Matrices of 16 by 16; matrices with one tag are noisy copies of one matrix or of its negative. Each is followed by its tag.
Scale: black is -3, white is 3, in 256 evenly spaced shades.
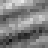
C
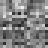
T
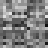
T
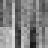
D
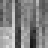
D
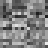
T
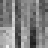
D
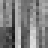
D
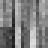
D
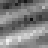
C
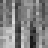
D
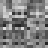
T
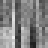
D
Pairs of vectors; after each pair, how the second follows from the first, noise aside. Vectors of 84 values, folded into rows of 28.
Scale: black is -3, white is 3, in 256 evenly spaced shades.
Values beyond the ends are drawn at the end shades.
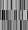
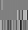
partly zeroed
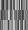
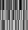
sign-scrambled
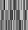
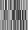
sign-scrambled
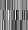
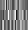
sign-scrambled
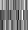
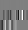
partly zeroed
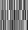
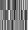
sign-scrambled
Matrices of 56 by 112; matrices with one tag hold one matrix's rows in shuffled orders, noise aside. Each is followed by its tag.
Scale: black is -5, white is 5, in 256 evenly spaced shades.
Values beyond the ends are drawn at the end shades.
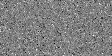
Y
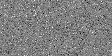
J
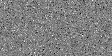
J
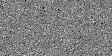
Y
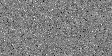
J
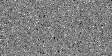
Y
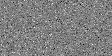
J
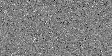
J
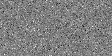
J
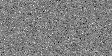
J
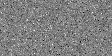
J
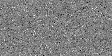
J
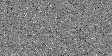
J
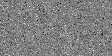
Y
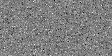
J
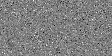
J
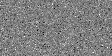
Y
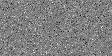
J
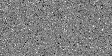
Y
